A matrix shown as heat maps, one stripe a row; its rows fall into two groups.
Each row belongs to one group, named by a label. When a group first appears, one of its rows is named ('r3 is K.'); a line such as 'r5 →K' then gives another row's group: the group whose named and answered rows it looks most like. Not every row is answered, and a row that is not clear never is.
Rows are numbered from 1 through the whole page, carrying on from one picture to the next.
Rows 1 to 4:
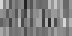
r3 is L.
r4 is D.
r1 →D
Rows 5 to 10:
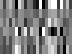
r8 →L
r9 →D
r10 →D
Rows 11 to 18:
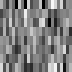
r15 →D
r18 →D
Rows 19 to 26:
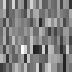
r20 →L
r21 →D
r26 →D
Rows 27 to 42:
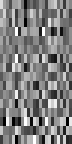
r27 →D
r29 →D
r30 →L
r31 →D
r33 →L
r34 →D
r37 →L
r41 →D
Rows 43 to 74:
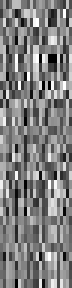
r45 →L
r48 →L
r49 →L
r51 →L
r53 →D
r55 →D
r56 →D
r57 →L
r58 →D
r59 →D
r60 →D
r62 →L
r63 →D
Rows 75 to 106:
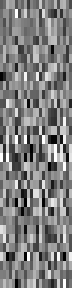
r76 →L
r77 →D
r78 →D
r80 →L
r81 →L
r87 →L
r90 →L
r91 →D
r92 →D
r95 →L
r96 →L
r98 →L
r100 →D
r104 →L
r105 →D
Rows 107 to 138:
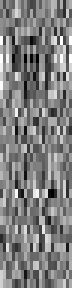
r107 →D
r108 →D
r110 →L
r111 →D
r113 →D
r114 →D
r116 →D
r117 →D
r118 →D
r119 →L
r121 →D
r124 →D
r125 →D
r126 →D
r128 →L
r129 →D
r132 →L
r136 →L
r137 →D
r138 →D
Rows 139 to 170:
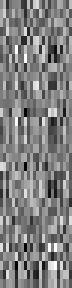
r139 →L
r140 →D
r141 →D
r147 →L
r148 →L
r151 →D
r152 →L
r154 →L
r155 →L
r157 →D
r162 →L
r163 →D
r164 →D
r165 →L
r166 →D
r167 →L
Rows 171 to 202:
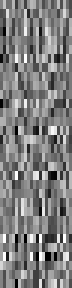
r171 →D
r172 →L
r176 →D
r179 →L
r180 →L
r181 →D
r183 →L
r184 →D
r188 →L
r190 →L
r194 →L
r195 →L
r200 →D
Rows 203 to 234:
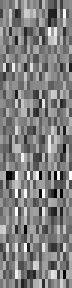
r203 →L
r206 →D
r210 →D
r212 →L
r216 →L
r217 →D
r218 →D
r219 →D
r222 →L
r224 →L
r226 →L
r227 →L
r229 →L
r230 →L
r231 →D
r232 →L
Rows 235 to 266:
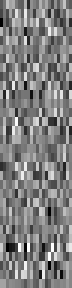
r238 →D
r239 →L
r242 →L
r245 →D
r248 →L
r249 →D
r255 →L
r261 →L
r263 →D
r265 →L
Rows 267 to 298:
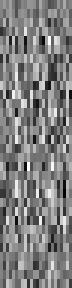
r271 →D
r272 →D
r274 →L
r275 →L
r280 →D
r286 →L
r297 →D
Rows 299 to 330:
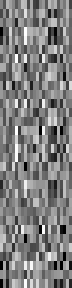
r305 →L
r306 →D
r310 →L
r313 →L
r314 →L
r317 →D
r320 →L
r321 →L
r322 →D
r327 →D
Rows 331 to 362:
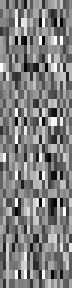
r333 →L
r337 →D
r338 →D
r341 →L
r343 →L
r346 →L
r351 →L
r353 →L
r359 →L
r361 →L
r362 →D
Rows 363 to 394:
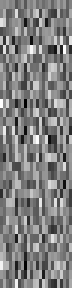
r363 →D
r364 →L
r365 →D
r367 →D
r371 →D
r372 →L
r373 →D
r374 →D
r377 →D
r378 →L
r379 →L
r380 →D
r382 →L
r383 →D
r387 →L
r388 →L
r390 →L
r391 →D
